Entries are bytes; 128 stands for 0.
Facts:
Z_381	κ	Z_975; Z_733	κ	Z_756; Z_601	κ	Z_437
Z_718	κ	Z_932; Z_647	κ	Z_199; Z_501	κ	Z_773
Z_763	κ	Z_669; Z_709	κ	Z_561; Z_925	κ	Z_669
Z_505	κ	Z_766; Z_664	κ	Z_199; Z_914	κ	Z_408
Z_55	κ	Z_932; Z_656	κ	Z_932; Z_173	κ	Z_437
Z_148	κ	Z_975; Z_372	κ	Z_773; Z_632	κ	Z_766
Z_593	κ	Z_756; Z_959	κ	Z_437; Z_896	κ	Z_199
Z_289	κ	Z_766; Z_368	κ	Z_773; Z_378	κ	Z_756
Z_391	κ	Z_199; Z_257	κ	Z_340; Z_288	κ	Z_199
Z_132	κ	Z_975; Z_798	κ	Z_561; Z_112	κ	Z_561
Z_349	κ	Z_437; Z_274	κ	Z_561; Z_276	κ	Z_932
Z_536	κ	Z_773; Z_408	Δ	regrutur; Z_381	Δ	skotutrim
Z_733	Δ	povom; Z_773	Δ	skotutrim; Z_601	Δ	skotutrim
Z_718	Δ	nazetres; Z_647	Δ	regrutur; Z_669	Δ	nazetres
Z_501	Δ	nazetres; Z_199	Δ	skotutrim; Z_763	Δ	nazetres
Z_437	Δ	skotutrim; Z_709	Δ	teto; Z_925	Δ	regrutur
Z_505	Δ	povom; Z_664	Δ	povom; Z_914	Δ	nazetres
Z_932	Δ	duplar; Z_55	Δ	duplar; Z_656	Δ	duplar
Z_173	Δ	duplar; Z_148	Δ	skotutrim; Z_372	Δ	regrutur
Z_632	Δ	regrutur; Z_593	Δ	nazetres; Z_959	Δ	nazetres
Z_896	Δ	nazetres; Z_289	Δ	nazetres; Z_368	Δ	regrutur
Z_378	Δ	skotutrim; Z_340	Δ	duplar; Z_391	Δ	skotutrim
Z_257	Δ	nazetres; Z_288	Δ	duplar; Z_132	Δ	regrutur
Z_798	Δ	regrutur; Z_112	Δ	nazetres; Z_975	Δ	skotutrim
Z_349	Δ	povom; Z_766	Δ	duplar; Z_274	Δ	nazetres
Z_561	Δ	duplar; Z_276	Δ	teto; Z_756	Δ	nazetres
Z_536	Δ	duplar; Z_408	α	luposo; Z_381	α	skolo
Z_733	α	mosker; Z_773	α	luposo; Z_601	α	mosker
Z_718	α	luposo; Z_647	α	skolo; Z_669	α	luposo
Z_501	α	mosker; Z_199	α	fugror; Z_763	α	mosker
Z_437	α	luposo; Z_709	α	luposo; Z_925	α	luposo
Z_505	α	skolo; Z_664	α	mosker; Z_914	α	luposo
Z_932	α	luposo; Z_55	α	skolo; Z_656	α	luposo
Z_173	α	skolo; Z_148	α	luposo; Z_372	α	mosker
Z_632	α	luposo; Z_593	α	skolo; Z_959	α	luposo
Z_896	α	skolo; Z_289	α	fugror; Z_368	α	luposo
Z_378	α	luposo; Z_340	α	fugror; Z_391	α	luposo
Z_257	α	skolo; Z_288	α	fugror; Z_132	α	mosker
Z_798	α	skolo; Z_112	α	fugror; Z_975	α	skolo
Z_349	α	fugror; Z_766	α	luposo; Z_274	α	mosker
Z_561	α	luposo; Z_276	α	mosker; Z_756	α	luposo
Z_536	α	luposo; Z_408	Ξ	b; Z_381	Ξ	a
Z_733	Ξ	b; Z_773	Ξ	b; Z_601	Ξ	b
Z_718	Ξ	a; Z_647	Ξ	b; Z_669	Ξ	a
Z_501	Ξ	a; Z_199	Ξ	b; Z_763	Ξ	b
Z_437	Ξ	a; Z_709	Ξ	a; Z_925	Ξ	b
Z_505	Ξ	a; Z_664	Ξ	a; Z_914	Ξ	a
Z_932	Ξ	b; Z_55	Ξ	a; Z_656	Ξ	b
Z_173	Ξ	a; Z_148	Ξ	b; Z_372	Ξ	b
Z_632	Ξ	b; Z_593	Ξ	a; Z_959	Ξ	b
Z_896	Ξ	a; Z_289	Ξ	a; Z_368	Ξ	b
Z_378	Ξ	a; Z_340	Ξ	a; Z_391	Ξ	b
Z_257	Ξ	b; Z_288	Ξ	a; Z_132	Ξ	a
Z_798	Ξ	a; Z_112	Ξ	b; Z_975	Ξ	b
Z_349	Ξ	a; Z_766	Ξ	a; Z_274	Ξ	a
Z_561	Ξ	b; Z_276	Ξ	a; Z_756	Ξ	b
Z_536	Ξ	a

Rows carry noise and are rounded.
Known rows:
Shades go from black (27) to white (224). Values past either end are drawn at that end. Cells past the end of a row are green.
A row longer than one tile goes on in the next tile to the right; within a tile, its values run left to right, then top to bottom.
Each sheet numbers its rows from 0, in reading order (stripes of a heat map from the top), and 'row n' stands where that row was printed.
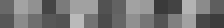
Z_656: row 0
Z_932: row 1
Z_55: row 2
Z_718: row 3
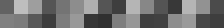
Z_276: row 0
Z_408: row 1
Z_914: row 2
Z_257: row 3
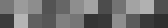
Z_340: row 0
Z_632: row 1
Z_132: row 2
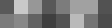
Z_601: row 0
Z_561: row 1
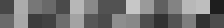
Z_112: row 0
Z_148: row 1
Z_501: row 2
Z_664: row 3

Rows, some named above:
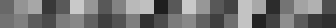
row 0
Z_505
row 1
Z_601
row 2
Z_664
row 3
Z_601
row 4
Z_896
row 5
Z_132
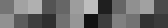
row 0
Z_372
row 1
Z_647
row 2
Z_925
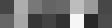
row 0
Z_289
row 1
Z_199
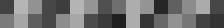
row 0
Z_381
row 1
Z_593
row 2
Z_288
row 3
Z_798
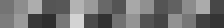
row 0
Z_408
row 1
Z_756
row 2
Z_709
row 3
Z_798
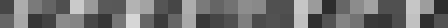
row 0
Z_289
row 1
Z_763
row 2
Z_975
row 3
Z_289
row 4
Z_349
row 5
Z_391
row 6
Z_368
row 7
Z_391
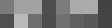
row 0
Z_766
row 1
Z_733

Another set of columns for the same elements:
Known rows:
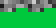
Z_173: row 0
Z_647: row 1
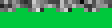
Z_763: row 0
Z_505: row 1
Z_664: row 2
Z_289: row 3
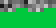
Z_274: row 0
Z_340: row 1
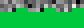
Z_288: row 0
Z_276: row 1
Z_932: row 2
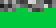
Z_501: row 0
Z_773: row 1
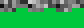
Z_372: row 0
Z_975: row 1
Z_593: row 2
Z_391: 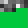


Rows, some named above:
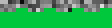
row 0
Z_408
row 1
Z_112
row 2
Z_288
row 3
Z_766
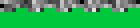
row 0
Z_601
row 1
Z_505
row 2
Z_664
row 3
Z_349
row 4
Z_733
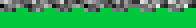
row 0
Z_381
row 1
Z_896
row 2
Z_368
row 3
Z_601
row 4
Z_372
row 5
Z_199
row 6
Z_199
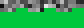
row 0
Z_798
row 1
Z_709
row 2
Z_132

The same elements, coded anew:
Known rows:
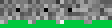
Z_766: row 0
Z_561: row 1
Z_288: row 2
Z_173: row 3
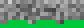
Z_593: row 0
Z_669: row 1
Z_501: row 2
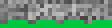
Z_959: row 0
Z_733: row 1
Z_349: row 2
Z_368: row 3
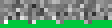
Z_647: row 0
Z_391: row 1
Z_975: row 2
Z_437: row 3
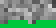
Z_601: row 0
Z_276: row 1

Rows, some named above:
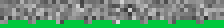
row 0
Z_408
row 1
Z_798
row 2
Z_276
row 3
Z_368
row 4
Z_896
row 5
Z_798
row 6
Z_112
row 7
Z_132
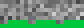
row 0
Z_368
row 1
Z_381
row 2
Z_505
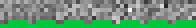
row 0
Z_763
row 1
Z_289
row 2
Z_733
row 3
Z_372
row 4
Z_664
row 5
Z_709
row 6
Z_505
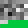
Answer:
Z_199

